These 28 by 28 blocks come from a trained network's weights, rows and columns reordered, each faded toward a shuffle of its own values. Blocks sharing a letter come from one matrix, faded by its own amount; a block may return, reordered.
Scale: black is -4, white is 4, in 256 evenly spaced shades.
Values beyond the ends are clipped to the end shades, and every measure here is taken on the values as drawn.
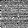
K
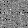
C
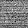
K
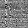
K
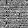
K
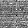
K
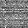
K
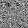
C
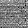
K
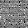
K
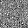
C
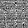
K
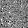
C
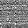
K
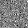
C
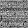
K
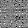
K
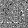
C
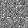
C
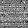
K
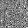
C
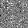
C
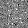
C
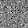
C
